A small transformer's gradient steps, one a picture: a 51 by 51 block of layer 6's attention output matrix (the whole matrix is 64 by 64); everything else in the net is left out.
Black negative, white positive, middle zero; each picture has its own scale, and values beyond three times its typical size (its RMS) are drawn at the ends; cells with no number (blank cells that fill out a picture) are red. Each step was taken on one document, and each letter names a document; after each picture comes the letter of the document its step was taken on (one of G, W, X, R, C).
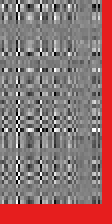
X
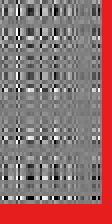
X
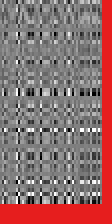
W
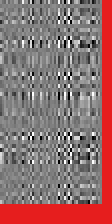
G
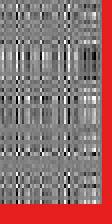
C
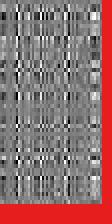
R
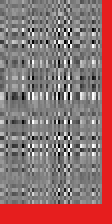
G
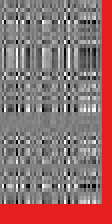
C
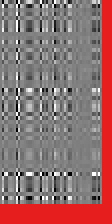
X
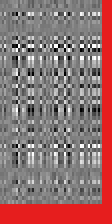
W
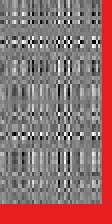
G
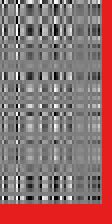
X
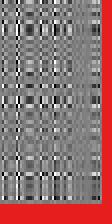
X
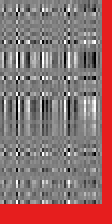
C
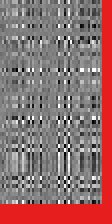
G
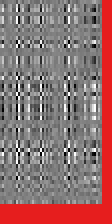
C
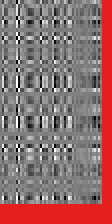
X
